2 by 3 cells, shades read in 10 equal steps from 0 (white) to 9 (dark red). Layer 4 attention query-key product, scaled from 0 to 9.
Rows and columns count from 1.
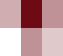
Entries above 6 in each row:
1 0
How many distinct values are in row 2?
3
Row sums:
16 6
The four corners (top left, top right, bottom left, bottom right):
3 4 0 2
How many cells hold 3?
1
